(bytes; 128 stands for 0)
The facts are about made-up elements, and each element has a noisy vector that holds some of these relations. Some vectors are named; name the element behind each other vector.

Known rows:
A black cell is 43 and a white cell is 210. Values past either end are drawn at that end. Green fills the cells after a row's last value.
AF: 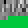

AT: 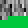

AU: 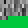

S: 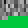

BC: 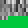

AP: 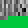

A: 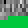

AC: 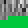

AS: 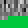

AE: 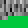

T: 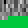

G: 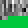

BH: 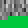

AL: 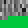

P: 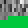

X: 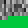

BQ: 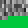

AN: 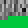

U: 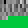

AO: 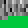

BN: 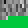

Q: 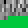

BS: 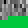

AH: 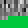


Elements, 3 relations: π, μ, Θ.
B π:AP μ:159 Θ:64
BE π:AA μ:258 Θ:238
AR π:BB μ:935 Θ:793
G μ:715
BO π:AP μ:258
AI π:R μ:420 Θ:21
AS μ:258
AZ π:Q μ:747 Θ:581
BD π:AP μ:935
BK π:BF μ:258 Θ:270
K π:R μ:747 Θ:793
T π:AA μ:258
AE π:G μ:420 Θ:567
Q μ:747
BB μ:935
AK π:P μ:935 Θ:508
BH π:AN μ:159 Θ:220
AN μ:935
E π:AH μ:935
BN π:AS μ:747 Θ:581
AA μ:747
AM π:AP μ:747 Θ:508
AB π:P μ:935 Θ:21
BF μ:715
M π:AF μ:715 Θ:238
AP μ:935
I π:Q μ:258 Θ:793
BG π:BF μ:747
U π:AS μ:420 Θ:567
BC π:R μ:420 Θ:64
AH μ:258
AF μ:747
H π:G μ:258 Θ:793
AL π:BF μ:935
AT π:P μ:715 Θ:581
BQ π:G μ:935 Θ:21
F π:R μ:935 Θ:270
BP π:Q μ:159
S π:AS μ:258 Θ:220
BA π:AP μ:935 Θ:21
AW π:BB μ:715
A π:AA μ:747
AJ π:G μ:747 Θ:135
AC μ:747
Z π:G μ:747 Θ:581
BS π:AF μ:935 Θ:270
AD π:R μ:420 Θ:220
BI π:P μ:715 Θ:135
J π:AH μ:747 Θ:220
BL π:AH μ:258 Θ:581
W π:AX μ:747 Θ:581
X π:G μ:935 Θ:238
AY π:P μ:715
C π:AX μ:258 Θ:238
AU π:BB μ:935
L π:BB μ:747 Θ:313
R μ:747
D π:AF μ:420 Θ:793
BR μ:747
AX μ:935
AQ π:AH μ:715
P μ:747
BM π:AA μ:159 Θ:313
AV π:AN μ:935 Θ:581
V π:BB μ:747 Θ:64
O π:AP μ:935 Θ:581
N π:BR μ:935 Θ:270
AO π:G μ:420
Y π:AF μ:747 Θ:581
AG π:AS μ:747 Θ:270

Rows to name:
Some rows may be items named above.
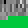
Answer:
AG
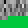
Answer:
L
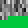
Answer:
F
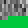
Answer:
N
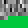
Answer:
AM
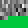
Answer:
O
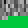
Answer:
S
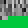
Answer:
AQ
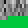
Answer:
V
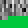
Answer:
BF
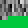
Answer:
BI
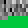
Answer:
AJ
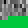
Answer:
BS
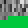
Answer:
P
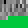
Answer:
AG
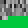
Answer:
M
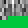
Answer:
AW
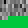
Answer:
BM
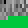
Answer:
J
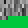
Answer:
AU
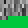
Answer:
AU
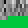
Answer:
V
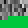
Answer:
AK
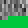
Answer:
N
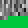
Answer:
BA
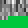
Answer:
AI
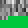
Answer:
AD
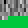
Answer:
I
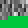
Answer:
AB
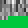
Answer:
AI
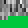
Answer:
K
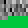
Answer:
AJ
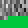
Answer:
B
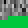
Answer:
E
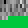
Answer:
D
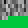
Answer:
BL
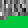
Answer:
BD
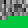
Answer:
X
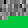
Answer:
BM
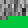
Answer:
BB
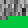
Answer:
BB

